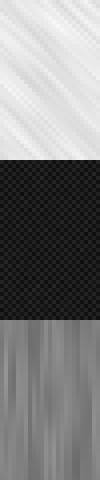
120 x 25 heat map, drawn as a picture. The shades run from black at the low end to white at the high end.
It is made of 3 by 1 panels. Panel 1,1: very high, slanting down to the right, faint in contrast. Panel 2,1: very low, checkered, faint in contrast. Panel 3,1: middling, streaked downward, faint in contrast.
